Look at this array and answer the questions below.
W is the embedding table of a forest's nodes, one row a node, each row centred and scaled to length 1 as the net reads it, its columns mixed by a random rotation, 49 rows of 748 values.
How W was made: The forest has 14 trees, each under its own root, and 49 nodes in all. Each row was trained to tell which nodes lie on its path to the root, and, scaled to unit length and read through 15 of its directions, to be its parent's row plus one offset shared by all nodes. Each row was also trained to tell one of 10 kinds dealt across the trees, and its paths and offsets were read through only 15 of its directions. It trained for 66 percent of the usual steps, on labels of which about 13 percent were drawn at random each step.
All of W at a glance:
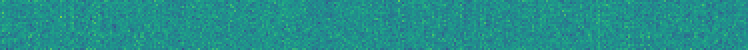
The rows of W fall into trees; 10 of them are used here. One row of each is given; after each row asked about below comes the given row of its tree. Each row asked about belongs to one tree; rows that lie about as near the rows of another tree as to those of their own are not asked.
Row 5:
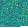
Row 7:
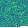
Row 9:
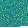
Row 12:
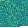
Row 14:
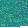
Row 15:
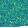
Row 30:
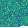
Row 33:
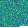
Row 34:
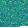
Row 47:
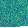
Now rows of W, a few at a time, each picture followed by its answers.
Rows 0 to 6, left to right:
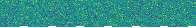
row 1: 12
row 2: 34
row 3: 9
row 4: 14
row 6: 33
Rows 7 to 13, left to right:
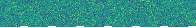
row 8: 14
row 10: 30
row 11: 14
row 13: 9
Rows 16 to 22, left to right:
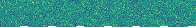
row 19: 47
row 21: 33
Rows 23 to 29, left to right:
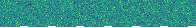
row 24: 5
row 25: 7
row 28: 5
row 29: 7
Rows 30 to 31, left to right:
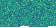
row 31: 5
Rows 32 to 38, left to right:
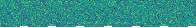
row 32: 47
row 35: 34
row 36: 34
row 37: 33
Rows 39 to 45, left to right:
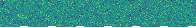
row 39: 5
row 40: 9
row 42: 7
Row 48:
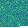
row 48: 14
